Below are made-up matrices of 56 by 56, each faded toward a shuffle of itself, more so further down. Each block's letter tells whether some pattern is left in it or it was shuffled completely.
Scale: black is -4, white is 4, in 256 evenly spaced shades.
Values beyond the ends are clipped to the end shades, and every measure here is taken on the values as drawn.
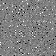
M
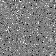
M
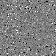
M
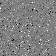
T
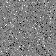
T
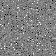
M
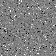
T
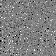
M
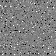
M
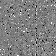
M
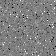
T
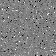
T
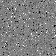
T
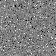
T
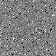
M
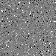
M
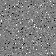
M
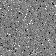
T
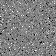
T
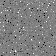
T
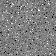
T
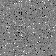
M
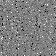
M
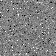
T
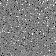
T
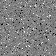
T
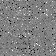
M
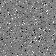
T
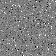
T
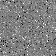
M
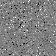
M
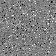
M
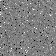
T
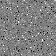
M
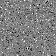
T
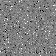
M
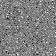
M
